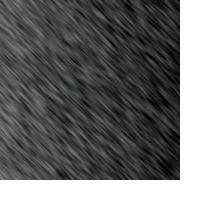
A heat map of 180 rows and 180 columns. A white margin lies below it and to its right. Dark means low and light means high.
The histogram is bell-shaped. Streaks slant down to the right. No single row or column stands out from its neighbours. There is an overall slope up to the left.
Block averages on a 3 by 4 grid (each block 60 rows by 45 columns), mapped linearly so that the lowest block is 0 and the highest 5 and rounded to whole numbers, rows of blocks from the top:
5 3 2 0
5 3 2 0
5 3 2 0
